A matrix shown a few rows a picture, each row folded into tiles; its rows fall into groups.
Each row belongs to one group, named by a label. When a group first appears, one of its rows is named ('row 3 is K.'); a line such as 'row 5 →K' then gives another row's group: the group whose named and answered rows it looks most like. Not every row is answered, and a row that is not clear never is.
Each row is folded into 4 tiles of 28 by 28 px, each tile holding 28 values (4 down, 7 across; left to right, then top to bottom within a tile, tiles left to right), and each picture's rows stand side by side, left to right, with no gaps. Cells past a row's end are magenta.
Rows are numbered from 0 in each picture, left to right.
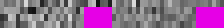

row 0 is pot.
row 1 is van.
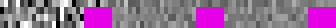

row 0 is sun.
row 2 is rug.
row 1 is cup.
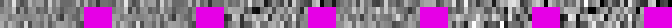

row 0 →cup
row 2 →pot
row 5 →pot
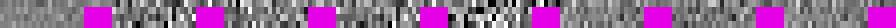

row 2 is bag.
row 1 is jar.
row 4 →pot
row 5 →cup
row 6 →van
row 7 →cup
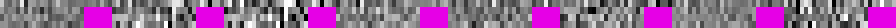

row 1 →sun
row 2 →sun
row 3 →rug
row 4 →jar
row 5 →pot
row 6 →cup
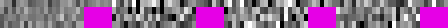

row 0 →bag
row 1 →van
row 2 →sun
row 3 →jar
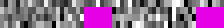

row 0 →jar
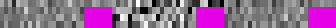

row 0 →bag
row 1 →pot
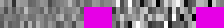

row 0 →bag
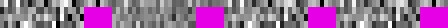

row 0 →sun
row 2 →sun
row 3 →sun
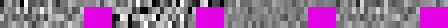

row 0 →rug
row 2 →cup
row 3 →rug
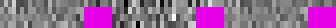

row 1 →bag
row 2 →cup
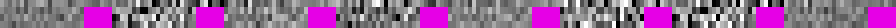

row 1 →pot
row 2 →rug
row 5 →sun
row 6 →pot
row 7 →van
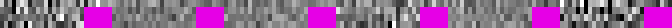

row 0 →bag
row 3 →jar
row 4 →cup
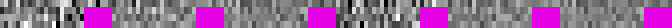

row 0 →sun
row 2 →cup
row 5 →cup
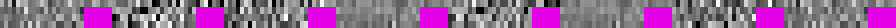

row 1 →pot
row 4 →pot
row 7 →bag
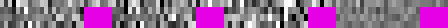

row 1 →bag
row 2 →sun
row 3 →van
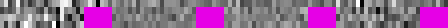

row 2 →cup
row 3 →van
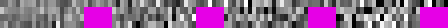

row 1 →jar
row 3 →pot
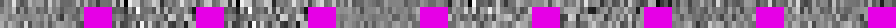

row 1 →bag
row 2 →bag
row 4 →rug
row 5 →pot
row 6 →jar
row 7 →cup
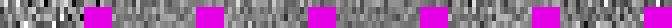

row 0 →sun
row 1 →rug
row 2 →cup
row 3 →van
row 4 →rug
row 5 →jar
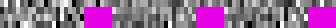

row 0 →sun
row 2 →jar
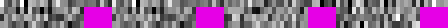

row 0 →van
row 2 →pot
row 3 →bag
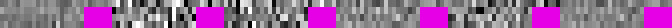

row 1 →sun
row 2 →bag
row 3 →rug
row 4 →pot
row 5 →rug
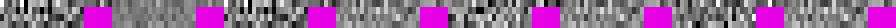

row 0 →van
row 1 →jar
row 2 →van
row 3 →rug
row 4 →pot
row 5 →rug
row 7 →rug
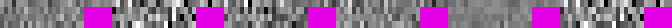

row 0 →bag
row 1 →sun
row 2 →van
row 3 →cup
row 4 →jar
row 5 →sun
